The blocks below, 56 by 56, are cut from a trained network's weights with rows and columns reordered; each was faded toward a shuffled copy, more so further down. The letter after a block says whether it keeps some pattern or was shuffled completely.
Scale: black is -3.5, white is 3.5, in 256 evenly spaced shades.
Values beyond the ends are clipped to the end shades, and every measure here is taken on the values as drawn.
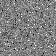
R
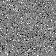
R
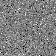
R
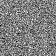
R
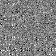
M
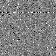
M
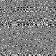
M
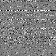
M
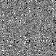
M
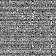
M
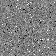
R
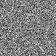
R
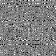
M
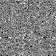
M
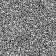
R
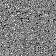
R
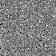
R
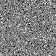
R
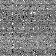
M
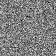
R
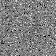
M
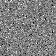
R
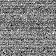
M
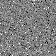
R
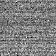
M
